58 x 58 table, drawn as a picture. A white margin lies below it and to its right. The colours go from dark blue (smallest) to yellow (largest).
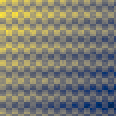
The field climbs toward the top left. No lone cell stands out from its neighbours. The ninth with the highest average is the top left. Horizontal stripes repeat 7 times down the table.
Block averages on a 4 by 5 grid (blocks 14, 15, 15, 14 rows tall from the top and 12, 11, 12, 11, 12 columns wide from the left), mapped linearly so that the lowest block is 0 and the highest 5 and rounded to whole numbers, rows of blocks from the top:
54432 / 44322 / 43221 / 32110
